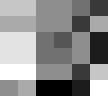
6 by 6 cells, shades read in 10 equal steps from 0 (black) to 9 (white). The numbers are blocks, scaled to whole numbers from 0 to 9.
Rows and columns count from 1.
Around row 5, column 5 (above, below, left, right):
5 1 5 7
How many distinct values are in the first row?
4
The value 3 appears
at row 3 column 4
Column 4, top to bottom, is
5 5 3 4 5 0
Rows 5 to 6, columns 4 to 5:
5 2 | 0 1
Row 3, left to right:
8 8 4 3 5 1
